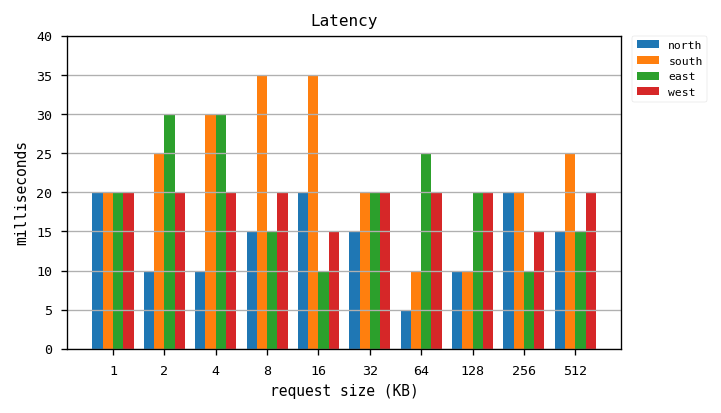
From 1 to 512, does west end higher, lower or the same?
the same
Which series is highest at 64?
east
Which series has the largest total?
south
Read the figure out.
Title: Latency
x-axis: request size (KB), ticks 1 2 4 8 16 32 64 128 256 512
y-axis: milliseconds, ticks 0 5 10 15 20 25 30 35 40
Legend: north, south, east, west
Values:
north: 20 10 10 15 20 15 5 10 20 15
south: 20 25 30 35 35 20 10 10 20 25
east: 20 30 30 15 10 20 25 20 10 15
west: 20 20 20 20 15 20 20 20 15 20
